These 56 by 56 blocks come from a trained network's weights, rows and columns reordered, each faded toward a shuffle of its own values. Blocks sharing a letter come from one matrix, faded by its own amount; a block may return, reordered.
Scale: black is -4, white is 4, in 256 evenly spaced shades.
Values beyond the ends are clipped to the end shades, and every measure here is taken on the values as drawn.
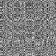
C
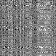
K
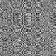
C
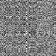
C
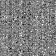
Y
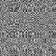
C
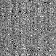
Y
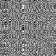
C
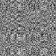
C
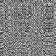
C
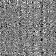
Y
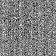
Y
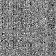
Y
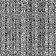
K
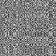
C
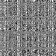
K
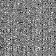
Y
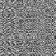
C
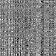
K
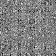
Y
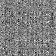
Y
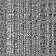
K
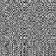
C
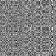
C
